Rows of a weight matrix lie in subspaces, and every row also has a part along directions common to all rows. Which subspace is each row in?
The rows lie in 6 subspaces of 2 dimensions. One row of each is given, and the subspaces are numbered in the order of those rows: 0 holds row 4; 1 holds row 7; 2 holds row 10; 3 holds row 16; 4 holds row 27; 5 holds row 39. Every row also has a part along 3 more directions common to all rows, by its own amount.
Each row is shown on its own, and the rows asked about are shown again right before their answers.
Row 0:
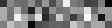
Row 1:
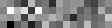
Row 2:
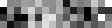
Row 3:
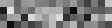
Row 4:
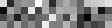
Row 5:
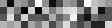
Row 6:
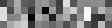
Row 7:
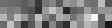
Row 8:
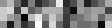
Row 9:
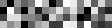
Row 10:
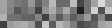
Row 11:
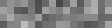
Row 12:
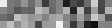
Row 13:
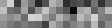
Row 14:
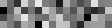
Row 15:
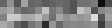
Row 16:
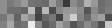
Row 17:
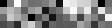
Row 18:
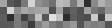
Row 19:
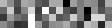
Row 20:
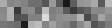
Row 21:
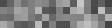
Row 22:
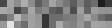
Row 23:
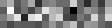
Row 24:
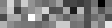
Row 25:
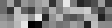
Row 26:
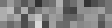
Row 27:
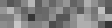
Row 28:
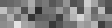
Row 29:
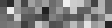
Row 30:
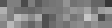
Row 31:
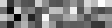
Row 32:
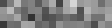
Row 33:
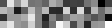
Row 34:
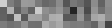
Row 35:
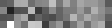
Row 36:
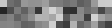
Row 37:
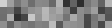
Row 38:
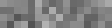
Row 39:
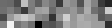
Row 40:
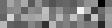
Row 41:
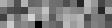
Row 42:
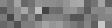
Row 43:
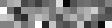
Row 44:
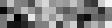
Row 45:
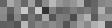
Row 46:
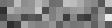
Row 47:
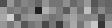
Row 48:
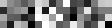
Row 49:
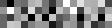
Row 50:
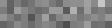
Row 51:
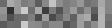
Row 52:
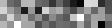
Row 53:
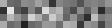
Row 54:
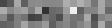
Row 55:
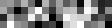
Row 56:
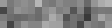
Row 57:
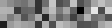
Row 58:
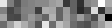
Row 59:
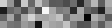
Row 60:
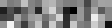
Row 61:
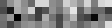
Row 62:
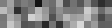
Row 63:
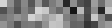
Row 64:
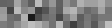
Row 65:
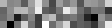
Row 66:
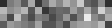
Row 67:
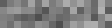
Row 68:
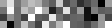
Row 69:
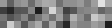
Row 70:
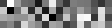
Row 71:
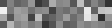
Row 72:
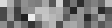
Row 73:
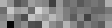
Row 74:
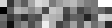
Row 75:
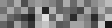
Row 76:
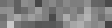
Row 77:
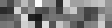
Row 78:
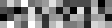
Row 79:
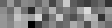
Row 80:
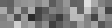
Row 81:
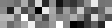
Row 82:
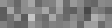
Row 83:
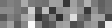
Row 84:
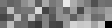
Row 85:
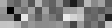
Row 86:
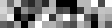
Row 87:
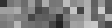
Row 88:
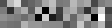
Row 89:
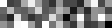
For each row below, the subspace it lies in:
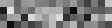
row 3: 2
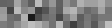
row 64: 5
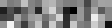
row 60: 1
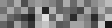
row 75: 3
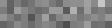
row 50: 1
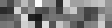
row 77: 5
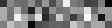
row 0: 3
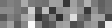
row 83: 3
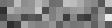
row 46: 2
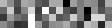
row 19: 3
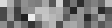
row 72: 5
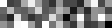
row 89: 4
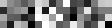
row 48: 3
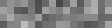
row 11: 2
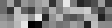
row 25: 3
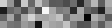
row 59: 5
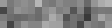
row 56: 5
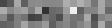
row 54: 1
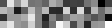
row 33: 1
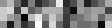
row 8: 5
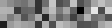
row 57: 2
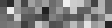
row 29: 0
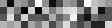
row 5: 0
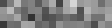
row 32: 2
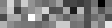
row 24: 1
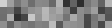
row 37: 5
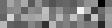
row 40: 2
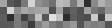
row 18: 0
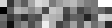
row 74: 1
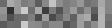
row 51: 0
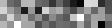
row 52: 4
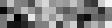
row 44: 4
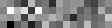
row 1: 1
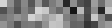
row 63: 4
